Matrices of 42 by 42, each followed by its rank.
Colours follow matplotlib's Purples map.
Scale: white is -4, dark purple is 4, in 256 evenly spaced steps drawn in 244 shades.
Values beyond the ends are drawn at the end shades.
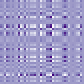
one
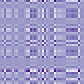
one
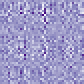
five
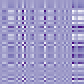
one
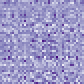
five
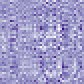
five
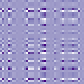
one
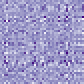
five
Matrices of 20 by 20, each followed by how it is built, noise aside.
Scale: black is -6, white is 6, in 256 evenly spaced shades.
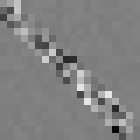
banded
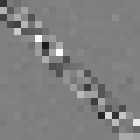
banded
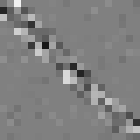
banded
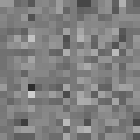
low rank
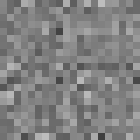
low rank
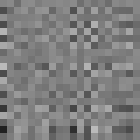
low rank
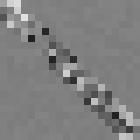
banded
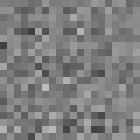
low rank
